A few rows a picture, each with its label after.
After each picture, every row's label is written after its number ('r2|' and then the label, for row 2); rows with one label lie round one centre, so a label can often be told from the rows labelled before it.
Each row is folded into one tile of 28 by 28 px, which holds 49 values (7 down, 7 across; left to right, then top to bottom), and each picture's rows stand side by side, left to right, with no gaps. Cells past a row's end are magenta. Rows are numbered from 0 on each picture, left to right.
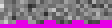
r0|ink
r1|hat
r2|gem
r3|gem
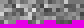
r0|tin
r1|tin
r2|gem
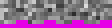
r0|tin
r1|tin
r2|hat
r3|ink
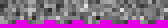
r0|hat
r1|tin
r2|hat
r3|ink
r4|gem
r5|hat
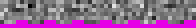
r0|tin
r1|hat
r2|tin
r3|gem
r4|ink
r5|ink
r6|hat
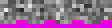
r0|tin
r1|ink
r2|tin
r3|hat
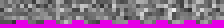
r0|gem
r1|gem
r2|tin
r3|gem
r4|ink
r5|tin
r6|tin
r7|tin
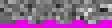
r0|gem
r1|hat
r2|hat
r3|tin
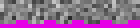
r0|ink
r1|ink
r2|ink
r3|gem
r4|ink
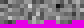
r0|gem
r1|ink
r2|hat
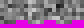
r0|gem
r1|tin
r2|hat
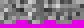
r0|tin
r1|tin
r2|ink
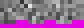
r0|gem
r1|ink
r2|ink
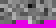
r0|gem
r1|hat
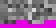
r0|gem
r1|tin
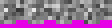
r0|tin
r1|tin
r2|ink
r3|tin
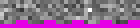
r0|tin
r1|gem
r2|gem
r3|tin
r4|gem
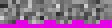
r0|hat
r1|ink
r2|ink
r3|ink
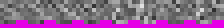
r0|gem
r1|gem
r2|gem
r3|gem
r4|tin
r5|ink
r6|gem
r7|tin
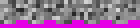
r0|tin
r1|tin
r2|hat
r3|tin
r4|tin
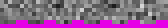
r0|gem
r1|gem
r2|hat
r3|gem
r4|hat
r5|ink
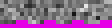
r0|gem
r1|hat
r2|hat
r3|ink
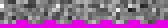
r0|ink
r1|hat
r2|ink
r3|tin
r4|tin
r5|hat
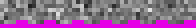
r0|tin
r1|hat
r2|tin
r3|hat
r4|hat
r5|gem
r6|hat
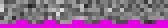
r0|ink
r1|hat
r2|tin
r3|hat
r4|gem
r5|gem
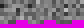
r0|hat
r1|hat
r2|gem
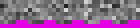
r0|hat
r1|gem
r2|gem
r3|tin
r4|hat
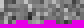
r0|ink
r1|ink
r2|gem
